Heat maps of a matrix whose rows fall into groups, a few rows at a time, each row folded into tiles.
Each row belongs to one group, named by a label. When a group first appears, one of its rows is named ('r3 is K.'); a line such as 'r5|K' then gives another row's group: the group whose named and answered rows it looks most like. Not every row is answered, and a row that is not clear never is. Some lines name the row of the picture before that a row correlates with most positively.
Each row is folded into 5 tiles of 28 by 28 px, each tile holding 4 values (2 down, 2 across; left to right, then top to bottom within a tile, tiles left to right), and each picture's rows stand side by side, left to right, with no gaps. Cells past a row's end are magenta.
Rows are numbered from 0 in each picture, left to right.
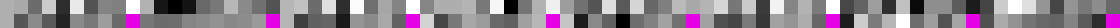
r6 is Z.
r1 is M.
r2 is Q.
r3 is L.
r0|Q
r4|Q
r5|Q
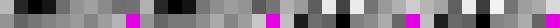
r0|M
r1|M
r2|Q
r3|Q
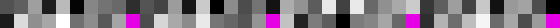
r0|Z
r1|Z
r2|Q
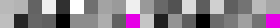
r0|Q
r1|Q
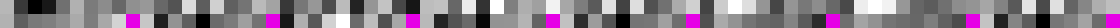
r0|M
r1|Q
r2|Z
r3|Q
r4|Q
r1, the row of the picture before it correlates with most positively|1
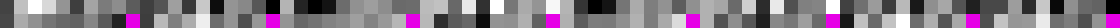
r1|Z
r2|M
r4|M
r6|Z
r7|Z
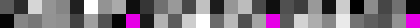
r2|Z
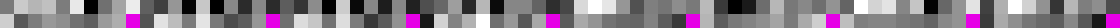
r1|Z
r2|Z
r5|M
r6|L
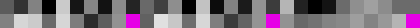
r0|Z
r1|Z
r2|M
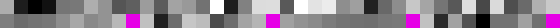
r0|M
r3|Q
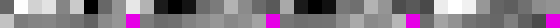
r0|L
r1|M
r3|L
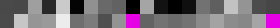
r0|Z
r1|M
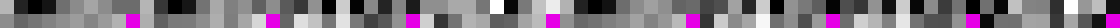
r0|M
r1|M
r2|Z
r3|L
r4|M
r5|Z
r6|Z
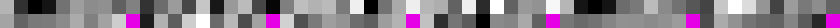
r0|M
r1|Z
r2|L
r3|Q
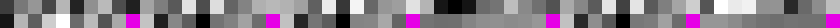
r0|Z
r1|Q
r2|Q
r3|M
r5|L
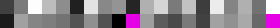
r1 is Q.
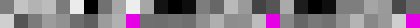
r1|M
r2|M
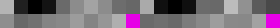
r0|M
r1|M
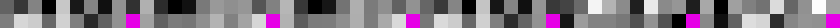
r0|Z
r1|M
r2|M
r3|Z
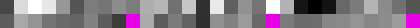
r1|Q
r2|M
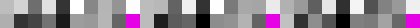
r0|Q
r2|Q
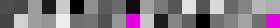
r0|Z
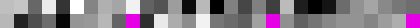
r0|Q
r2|M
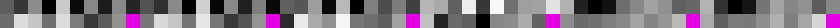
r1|Z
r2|Z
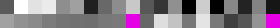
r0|L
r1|Z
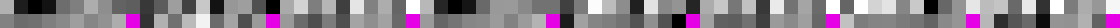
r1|Z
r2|Q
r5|Q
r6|L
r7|Q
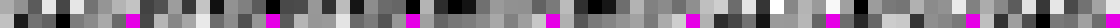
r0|Q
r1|Z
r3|M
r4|M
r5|Q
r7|Q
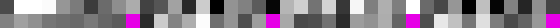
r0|L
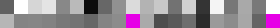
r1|Q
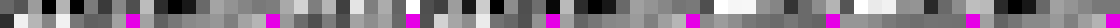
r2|Q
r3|Z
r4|M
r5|L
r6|L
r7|M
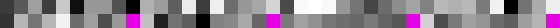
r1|Q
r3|L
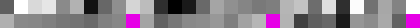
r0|L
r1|M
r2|Q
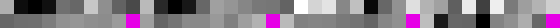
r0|M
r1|M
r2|L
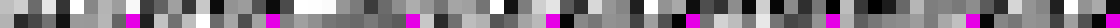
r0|Q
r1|Z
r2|L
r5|Z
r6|M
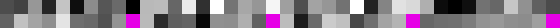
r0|Z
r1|Q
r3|M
